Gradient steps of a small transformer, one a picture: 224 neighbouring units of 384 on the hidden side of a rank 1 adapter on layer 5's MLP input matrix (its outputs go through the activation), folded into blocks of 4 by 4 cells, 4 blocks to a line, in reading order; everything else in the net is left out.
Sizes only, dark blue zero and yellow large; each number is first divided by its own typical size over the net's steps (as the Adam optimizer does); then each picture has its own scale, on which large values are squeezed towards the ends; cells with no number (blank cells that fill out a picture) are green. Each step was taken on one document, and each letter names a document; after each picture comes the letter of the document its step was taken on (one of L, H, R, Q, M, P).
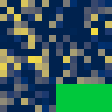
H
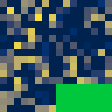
H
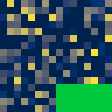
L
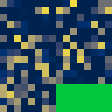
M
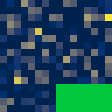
L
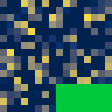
H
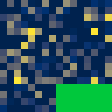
L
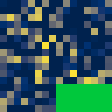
H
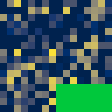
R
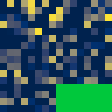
L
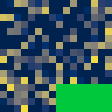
R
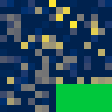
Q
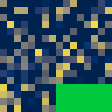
M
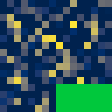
Q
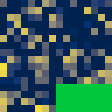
H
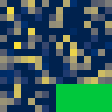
H
